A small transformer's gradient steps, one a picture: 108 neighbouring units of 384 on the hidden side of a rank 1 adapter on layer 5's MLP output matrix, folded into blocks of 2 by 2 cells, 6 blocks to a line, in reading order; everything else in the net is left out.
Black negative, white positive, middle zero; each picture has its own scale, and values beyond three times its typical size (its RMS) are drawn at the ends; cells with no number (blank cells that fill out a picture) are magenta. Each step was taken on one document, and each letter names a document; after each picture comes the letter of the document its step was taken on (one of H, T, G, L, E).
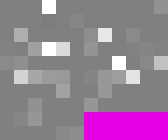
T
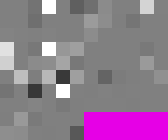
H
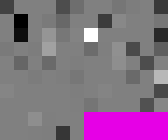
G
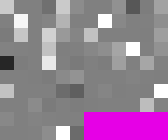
G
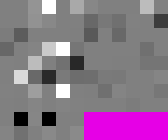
H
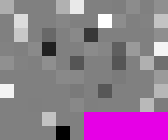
G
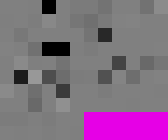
T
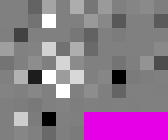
H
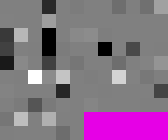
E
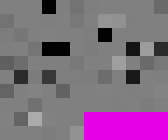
T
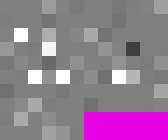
E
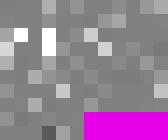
E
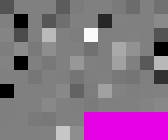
G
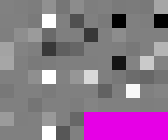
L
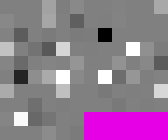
T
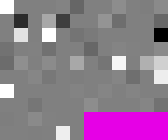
G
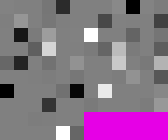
G
